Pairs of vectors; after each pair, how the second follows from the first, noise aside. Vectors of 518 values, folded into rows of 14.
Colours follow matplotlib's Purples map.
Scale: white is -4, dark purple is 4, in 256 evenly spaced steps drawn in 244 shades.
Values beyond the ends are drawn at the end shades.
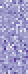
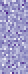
shuffled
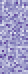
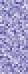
sign-scrambled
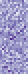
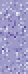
partly zeroed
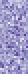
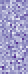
sign-scrambled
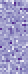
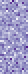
shuffled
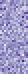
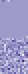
partly zeroed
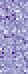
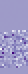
partly zeroed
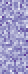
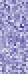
shuffled
